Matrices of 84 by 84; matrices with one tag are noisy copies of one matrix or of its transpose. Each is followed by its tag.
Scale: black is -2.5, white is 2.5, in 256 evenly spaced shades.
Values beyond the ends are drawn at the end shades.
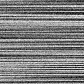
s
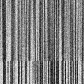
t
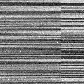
t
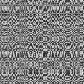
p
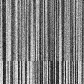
t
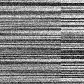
t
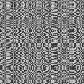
p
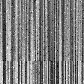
t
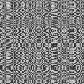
p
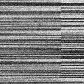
t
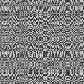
p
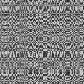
p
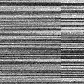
t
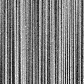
s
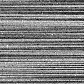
s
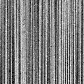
s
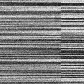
t
